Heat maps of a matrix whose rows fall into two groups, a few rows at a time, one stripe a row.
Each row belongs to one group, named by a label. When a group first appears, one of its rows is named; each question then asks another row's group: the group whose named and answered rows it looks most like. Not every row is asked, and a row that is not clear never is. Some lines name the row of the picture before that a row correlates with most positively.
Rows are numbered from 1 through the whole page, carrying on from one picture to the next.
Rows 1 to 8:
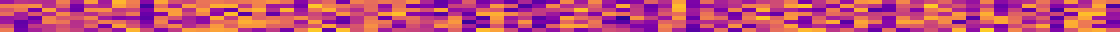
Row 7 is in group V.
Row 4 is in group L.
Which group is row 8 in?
L
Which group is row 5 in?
V
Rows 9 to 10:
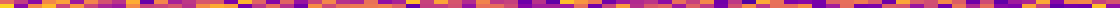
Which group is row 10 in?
L
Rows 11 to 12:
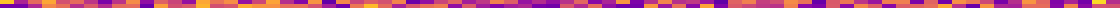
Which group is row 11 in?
L
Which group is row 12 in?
V
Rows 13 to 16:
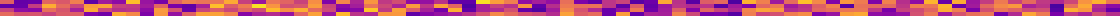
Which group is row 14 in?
V
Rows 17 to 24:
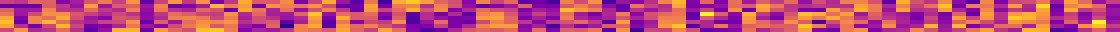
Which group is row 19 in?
V
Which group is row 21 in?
L
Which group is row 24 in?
L
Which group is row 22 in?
L
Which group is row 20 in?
L
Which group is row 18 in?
V
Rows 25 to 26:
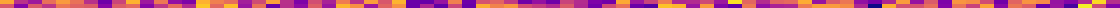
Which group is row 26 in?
L
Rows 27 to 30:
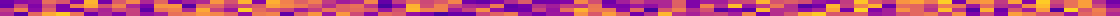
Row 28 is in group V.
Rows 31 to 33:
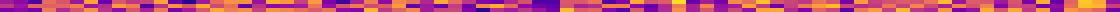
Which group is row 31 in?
V
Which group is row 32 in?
L
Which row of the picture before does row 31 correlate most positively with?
27
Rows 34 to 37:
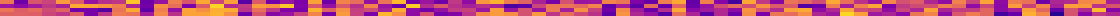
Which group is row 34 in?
L
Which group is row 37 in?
L
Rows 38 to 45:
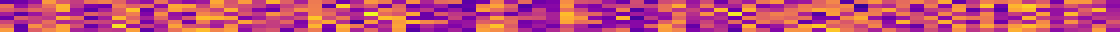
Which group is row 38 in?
V
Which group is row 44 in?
L
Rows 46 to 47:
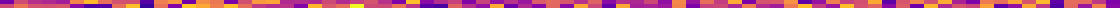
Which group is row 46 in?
V
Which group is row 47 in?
L
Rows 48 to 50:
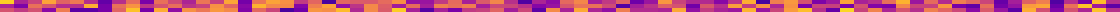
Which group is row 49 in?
V
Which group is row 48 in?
L
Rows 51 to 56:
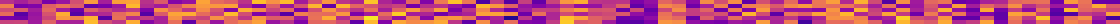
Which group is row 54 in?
L
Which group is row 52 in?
L
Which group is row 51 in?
V
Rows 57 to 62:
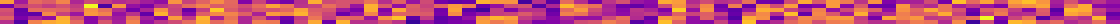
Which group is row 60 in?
V
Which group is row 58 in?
V
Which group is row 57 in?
L
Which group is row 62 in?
L
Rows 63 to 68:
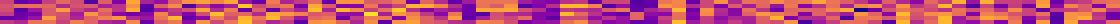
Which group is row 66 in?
V
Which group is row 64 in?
V
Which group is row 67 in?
V
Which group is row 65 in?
L
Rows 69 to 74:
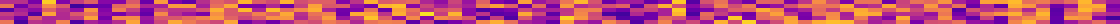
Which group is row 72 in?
V
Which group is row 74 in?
L
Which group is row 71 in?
V
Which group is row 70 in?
L
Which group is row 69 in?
V
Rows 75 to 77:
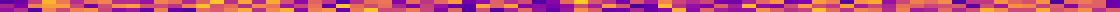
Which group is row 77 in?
V
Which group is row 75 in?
V
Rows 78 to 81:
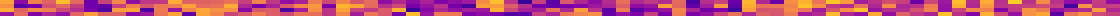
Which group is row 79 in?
L
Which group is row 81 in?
V
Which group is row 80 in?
L
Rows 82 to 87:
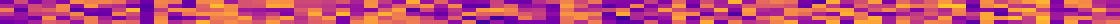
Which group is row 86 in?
V
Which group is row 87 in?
V
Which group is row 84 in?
L
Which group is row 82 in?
V
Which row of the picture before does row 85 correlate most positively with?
80
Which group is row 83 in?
V
